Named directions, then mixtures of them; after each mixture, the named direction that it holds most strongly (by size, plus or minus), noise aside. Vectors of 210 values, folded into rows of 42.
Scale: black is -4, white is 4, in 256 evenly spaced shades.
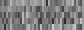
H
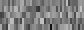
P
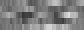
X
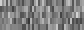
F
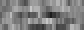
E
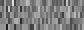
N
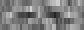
E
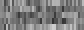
X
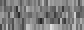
P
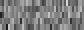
P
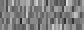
H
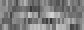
E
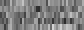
H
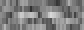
E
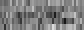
H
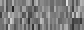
F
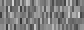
N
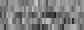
E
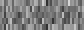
H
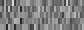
N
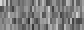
F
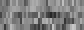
E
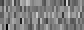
N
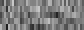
N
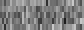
H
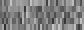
H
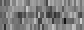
H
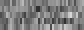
P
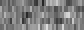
X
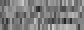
H
